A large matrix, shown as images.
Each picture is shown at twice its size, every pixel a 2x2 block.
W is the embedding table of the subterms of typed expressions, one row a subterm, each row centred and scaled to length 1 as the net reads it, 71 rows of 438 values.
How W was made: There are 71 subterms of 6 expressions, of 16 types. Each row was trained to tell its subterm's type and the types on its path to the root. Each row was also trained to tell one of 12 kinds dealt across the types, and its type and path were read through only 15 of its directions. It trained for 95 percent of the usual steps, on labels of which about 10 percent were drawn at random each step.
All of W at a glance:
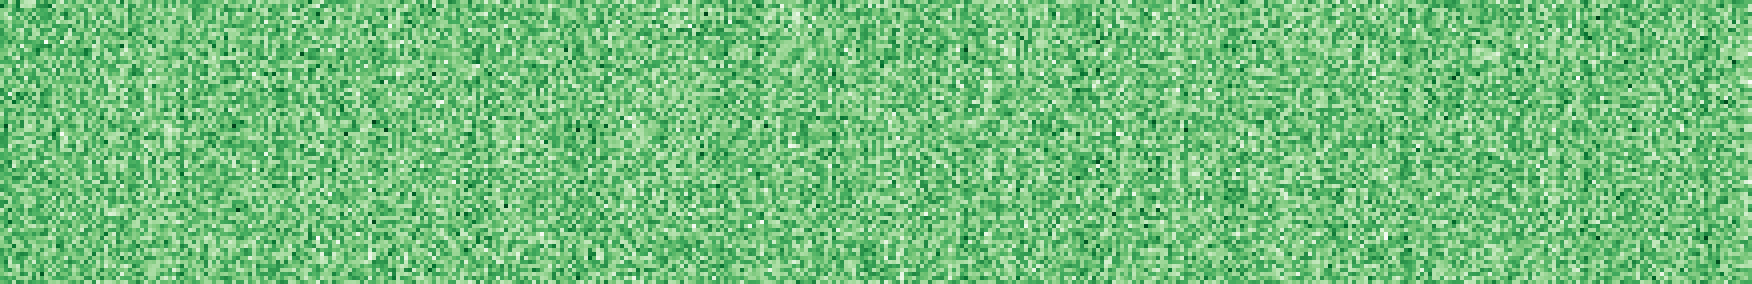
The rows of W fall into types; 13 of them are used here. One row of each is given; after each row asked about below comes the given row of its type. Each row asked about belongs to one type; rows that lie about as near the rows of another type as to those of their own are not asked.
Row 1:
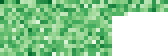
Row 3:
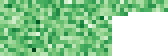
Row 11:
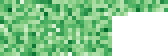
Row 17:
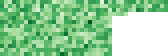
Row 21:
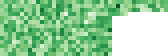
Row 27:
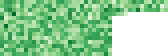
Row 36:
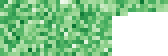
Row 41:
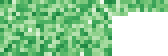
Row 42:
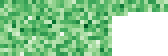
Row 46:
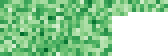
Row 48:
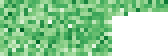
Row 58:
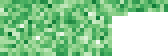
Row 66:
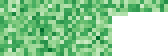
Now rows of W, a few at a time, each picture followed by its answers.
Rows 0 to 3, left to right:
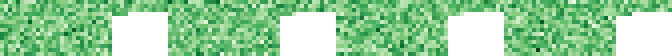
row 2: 58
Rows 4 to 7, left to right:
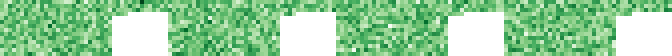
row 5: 42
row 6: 58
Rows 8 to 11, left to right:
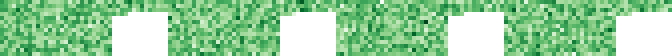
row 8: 41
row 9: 46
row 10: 42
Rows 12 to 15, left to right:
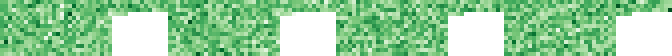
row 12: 66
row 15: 58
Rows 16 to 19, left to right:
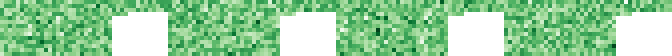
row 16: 3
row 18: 46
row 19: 58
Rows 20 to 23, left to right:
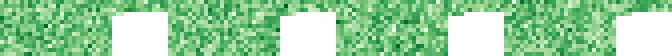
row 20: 3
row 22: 1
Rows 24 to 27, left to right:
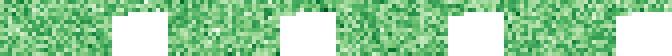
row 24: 1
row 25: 17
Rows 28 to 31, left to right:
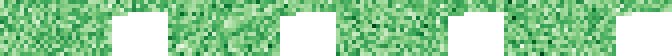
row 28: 36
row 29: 21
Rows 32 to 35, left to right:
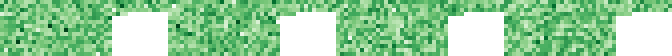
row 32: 48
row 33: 46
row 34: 42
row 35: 36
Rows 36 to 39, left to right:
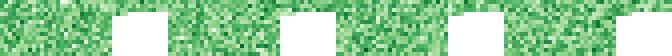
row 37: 17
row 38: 3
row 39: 1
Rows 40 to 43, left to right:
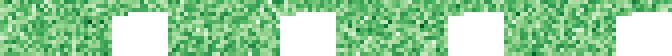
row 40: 42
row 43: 3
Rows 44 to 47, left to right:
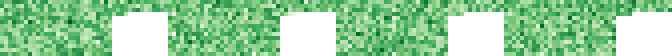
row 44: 1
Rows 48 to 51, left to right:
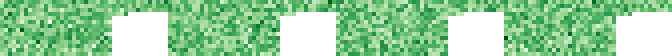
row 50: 17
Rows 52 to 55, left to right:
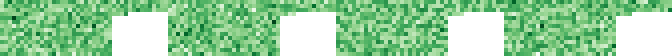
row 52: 58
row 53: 42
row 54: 17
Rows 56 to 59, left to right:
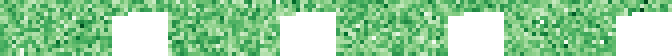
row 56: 27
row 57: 17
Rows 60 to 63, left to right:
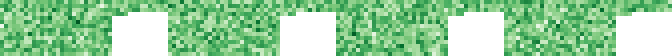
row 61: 46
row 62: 41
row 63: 41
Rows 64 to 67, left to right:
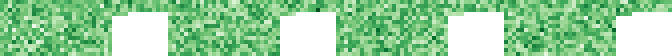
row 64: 46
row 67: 3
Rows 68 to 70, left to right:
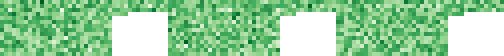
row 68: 66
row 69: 48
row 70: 1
